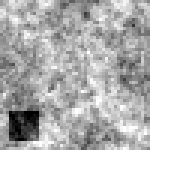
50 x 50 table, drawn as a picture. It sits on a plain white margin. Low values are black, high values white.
The field is mottled with small blotches. The halves do not mirror each other. The bottom left is the ninth with the lowest average. An odd patch, lower than its surroundings, sits in the bottom left. Most values sit high, with a long tail of low ones. There are no regular stripes.
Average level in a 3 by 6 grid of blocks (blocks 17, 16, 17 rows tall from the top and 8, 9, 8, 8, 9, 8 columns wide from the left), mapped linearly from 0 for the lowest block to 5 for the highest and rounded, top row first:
453443 / 244542 / 024355
